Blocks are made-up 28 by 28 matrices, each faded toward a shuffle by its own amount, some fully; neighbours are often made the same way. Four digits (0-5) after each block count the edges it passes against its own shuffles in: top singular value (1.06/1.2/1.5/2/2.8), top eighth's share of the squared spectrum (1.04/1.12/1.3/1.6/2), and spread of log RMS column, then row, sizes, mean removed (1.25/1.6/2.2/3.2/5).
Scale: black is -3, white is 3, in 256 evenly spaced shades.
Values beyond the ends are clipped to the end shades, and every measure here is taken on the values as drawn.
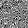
2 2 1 0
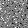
1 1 0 0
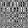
4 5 3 3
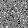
0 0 0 0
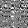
3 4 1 2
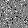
0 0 1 0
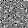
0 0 0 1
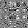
4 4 2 2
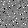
0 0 0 0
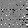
3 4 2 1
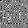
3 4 2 2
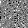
2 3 2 0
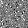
0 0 0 0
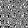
3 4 2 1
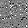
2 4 1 2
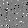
0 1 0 0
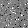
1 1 0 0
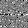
2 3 0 2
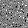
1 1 0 0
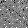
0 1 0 0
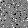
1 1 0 0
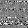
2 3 0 3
